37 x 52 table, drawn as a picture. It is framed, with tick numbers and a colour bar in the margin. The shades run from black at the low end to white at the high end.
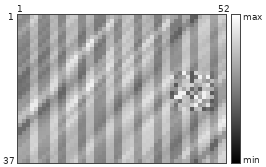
Stripes: upright, repeating 11 times. Roughest part: middle right. Odd patch: rougher, in the middle right.
